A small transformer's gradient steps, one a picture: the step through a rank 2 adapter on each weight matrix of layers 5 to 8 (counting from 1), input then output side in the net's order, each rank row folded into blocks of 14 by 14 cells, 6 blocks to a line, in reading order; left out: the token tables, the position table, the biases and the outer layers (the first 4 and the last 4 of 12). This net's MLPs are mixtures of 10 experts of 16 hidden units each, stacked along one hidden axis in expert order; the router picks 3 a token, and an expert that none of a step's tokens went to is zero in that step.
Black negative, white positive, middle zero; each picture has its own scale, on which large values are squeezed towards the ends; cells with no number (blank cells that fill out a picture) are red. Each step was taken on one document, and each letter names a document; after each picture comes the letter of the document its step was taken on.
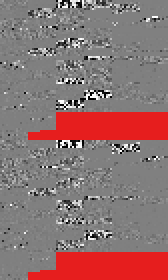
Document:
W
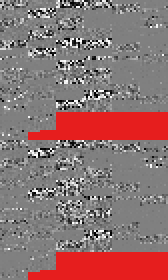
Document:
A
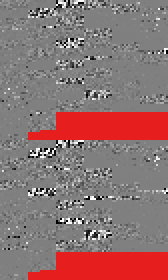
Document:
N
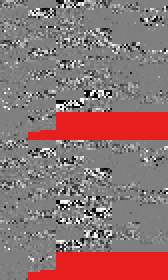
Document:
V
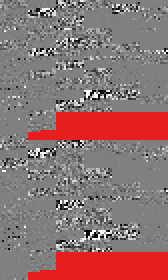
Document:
N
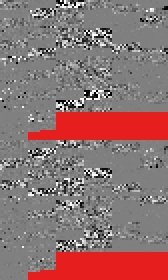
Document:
V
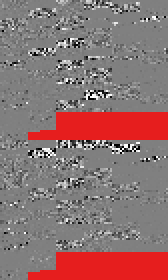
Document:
W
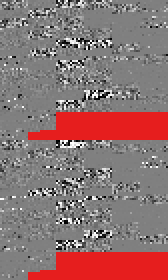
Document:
A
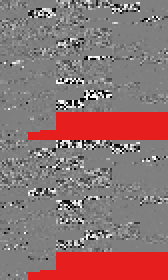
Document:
W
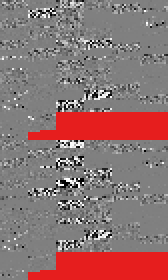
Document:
A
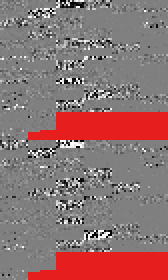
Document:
A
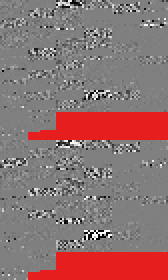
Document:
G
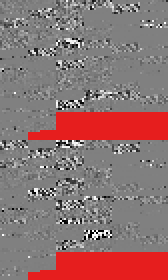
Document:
G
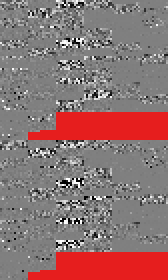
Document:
A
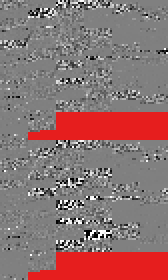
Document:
N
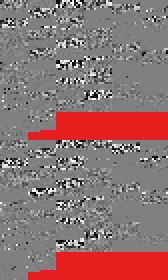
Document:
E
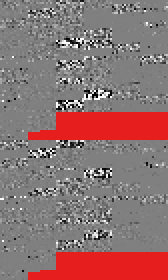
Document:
A
